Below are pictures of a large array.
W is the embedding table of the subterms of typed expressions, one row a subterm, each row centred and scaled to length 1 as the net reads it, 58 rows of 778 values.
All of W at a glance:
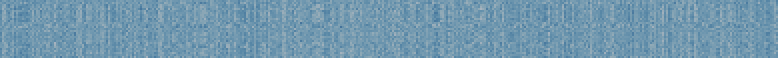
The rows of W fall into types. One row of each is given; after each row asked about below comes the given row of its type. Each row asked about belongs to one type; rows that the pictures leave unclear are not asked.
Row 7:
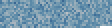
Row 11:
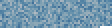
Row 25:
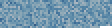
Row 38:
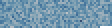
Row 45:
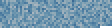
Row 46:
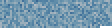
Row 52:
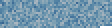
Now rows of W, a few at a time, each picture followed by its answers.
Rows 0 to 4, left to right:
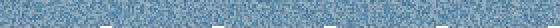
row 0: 52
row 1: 45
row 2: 46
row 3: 25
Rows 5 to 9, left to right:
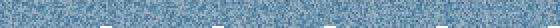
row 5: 52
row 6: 52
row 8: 38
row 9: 38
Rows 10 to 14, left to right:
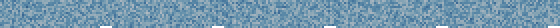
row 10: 52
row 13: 52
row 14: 45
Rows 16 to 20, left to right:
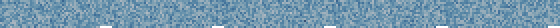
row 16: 7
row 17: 11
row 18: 38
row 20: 45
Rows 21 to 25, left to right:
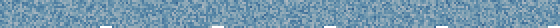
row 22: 7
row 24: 25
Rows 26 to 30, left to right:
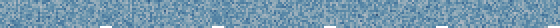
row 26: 25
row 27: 11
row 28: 45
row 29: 46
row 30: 7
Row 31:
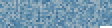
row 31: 25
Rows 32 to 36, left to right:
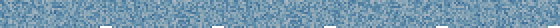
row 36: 25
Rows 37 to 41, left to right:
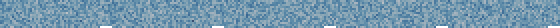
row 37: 38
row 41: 7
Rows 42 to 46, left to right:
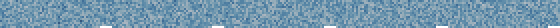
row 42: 11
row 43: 7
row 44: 45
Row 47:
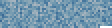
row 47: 45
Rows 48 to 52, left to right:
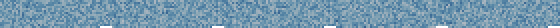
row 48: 52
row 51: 11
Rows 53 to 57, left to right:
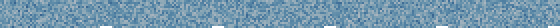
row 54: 45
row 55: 52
